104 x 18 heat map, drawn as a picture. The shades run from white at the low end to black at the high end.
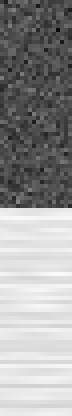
It is made of 2 by 1 panels. Panel 1,1: high, fine-grained. Panel 2,1: very low, streaked across, faint in contrast.
